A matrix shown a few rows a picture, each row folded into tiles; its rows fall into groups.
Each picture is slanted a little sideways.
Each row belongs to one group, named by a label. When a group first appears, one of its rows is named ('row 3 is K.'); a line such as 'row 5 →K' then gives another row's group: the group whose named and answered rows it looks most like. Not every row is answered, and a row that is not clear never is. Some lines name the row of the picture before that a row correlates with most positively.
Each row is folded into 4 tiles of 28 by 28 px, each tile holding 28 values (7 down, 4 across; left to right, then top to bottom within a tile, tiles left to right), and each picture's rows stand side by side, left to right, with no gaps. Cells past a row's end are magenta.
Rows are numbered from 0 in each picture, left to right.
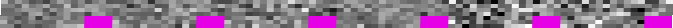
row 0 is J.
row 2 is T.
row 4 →J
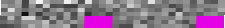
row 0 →T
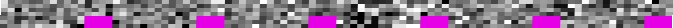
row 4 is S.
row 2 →T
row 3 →J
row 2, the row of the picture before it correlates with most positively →1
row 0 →S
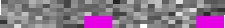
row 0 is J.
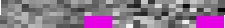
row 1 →T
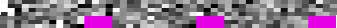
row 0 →S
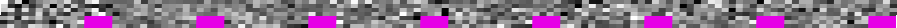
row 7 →S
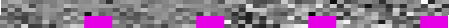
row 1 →J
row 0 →J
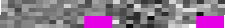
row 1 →J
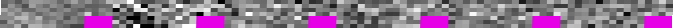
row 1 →J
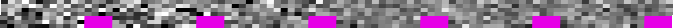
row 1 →J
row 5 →T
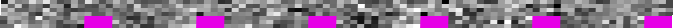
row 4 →S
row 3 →J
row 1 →J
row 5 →S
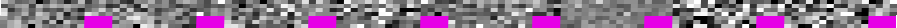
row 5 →T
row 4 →T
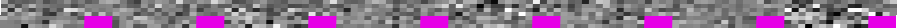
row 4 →S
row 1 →T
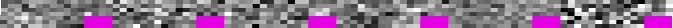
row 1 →J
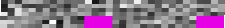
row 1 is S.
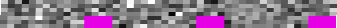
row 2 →T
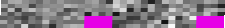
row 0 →J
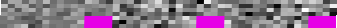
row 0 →J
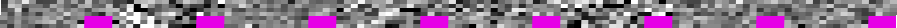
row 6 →T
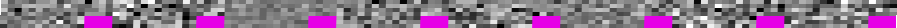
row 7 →S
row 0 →S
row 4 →J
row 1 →T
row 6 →T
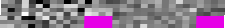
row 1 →T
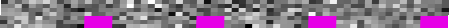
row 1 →T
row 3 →T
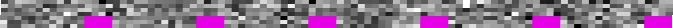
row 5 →J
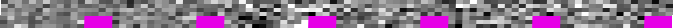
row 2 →J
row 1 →T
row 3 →J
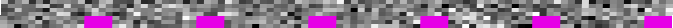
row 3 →S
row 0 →J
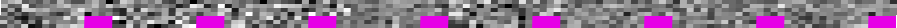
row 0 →J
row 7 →J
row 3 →S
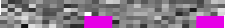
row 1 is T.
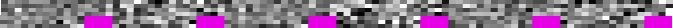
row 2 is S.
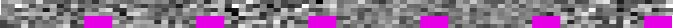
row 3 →S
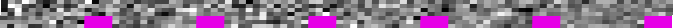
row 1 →J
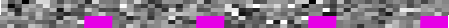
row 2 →S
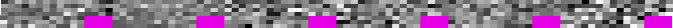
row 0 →T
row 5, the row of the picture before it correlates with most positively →0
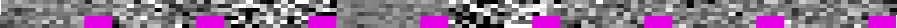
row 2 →S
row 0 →S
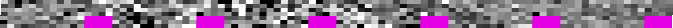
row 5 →T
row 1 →J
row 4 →J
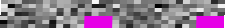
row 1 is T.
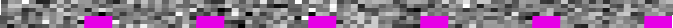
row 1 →T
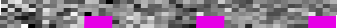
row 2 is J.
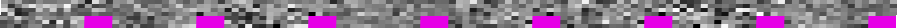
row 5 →S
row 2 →J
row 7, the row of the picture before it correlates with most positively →1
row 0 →S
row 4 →S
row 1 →J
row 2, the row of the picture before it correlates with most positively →0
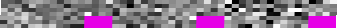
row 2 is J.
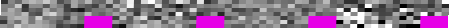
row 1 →T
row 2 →S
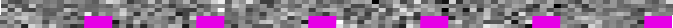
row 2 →S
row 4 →S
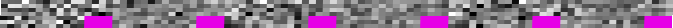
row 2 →T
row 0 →S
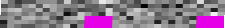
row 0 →T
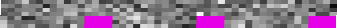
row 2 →T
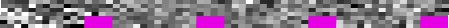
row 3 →T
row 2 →S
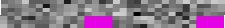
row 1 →T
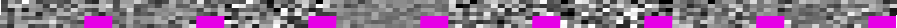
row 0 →S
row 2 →S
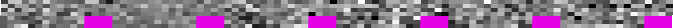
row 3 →S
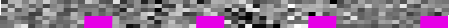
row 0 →J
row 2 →J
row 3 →S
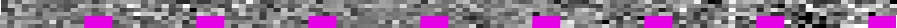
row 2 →S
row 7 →J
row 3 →S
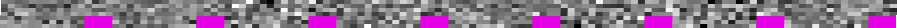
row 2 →S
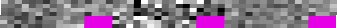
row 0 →J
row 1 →T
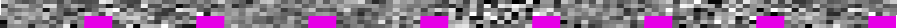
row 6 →S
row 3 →S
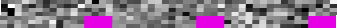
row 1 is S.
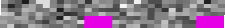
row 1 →S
